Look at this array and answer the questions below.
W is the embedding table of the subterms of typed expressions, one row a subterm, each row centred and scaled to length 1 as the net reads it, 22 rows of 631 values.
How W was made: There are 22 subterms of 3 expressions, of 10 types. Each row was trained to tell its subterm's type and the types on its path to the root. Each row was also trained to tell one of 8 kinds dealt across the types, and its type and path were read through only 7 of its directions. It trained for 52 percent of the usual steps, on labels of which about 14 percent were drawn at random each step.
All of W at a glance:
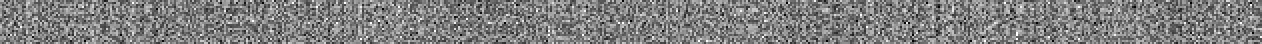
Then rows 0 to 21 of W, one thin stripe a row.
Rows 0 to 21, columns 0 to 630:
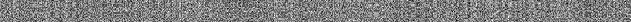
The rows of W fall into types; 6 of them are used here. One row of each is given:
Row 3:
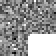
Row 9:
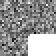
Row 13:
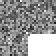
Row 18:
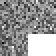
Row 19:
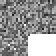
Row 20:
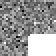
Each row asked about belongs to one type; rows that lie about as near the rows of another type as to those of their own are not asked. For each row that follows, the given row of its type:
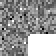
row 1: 19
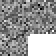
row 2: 13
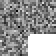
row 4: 18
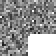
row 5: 18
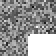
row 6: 13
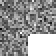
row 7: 19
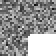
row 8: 20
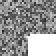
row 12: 13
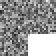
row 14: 3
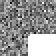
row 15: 18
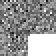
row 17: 9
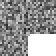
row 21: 19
